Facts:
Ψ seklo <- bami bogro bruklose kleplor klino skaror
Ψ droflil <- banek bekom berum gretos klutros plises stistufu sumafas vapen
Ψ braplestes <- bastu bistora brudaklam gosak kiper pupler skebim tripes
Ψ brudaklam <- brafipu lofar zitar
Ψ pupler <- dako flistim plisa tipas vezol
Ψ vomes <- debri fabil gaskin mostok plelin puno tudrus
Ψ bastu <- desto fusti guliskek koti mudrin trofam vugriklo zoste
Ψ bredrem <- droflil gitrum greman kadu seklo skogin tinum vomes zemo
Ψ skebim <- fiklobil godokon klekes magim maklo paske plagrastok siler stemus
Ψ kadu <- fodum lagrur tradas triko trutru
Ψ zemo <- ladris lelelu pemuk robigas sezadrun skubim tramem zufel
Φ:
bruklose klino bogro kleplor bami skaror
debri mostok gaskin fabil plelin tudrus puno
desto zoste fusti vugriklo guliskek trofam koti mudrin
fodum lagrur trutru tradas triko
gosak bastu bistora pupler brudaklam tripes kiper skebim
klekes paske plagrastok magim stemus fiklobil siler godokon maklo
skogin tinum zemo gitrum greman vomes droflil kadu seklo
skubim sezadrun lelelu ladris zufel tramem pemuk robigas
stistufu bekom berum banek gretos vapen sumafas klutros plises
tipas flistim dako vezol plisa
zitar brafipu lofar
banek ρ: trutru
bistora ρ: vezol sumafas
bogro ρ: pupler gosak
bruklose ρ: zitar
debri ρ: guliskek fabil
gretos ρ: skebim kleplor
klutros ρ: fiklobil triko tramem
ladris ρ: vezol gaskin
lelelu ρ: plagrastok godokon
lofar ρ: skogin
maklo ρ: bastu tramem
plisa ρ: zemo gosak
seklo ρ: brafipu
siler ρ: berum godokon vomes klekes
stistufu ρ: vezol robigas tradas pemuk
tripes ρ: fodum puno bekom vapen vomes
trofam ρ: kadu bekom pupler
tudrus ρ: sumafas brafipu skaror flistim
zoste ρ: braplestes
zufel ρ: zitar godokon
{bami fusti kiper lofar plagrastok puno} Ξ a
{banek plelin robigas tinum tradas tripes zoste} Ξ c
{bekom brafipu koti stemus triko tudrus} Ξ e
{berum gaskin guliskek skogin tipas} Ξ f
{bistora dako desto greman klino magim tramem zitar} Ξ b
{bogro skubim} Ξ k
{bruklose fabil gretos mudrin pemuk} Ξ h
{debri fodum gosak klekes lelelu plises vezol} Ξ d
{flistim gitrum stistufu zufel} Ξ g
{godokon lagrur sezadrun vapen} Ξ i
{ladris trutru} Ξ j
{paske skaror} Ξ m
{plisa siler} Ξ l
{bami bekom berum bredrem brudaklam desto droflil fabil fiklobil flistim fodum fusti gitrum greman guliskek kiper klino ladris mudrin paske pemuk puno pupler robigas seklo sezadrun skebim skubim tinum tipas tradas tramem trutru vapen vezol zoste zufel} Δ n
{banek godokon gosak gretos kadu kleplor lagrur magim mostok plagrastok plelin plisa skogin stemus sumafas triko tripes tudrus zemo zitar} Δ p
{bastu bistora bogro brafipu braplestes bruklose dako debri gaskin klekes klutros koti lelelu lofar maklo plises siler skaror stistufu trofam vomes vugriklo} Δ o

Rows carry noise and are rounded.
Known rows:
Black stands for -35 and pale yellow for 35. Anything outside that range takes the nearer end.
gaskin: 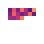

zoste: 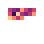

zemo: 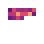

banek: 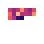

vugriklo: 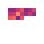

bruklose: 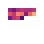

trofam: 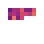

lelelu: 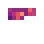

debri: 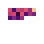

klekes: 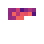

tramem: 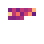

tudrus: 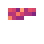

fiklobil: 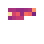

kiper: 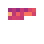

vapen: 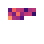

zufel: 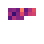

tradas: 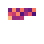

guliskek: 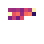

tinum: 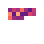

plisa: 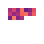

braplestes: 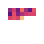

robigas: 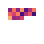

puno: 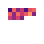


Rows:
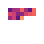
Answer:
dako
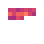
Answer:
stemus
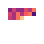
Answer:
flistim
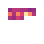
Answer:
plagrastok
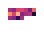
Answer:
skogin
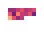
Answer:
fusti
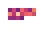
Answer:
plelin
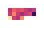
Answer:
brafipu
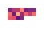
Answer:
tripes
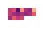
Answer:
seklo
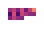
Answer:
plises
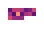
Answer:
berum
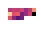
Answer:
fabil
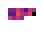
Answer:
fodum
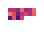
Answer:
maklo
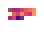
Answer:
lofar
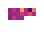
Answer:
mostok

